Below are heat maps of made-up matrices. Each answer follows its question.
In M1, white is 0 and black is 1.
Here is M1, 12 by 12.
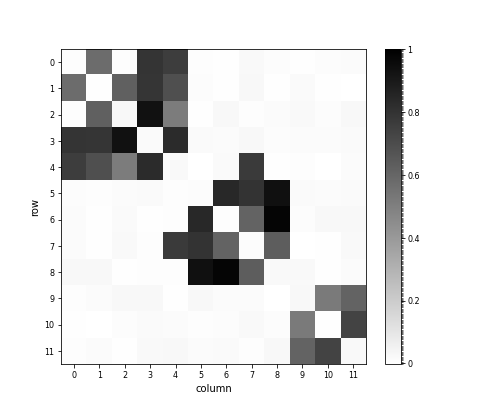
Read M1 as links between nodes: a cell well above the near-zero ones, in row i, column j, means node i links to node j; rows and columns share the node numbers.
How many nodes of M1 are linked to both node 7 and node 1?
1
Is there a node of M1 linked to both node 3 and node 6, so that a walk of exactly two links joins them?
no
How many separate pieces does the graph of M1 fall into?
2
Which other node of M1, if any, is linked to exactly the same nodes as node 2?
node 0
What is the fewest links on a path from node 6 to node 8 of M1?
1
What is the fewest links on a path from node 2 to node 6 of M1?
3
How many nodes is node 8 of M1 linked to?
3
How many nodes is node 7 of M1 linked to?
4
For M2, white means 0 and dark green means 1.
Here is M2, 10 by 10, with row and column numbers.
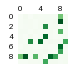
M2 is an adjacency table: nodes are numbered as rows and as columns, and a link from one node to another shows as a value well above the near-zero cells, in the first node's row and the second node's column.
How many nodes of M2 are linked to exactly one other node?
8
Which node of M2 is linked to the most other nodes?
node 8
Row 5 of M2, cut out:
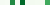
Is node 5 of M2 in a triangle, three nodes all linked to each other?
no
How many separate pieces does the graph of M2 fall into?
2
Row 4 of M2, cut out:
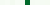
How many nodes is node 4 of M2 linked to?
1
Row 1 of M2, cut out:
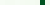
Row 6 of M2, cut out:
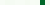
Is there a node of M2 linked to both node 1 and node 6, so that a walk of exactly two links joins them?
yes
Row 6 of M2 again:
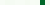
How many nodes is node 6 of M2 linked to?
1
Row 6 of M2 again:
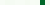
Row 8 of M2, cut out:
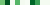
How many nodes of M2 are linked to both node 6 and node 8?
0
